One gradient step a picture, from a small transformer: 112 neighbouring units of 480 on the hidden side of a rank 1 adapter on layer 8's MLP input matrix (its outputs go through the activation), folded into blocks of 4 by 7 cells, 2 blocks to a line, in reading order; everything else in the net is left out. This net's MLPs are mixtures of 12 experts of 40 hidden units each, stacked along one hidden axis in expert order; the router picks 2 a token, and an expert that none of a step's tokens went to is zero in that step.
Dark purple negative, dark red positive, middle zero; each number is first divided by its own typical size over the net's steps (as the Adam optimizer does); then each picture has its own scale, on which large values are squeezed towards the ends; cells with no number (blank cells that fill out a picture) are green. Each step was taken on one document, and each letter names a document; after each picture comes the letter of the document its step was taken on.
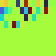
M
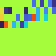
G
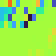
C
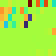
C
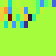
C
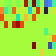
M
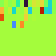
M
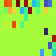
M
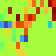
G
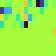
C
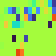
G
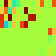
C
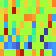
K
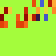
G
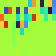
G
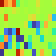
K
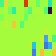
M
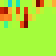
C
